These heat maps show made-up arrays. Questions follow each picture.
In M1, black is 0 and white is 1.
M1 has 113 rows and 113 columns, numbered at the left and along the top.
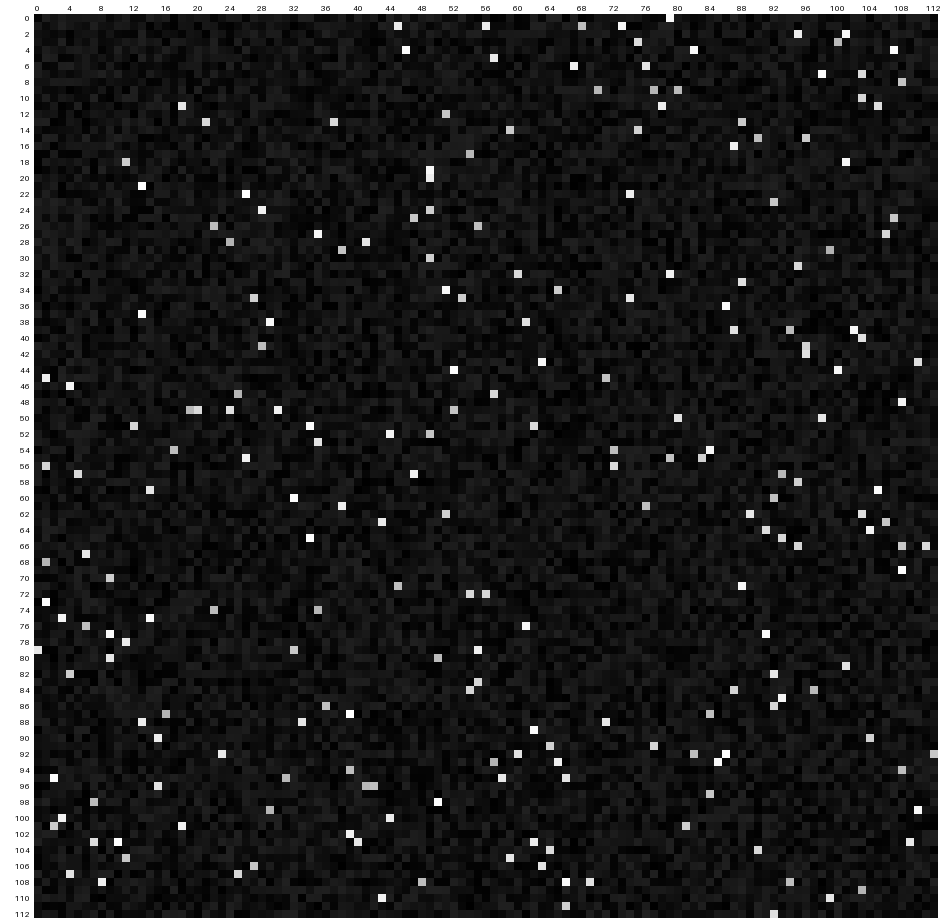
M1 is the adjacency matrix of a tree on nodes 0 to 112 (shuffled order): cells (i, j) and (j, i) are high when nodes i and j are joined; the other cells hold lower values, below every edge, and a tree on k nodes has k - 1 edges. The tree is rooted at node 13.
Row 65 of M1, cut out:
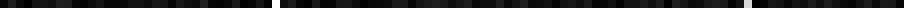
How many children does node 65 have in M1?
1
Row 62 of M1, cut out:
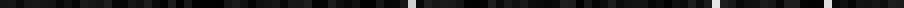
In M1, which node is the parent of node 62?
103
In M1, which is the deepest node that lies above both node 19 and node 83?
49
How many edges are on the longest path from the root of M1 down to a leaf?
75
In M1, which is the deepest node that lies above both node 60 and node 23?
92
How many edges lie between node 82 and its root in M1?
54
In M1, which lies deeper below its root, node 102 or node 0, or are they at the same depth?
node 0
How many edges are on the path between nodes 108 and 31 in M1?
3
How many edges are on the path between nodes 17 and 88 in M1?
7
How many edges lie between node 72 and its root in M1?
6
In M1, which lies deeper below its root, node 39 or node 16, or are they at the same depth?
the same depth
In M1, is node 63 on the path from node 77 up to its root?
no
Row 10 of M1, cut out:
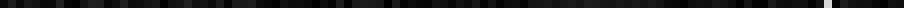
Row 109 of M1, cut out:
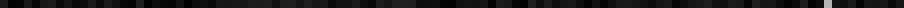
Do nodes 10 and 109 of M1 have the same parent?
yes
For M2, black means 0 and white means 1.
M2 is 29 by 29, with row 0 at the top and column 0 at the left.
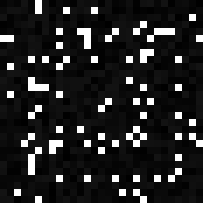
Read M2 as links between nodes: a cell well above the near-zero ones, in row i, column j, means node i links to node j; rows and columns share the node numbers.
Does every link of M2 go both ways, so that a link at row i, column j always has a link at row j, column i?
yes
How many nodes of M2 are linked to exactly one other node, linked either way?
5
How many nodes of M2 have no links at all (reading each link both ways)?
2
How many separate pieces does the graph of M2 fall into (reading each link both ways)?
3
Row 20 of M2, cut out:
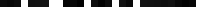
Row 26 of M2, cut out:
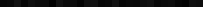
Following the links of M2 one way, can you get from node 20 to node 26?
no
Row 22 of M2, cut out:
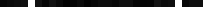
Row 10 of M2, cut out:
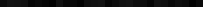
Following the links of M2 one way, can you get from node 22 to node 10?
no
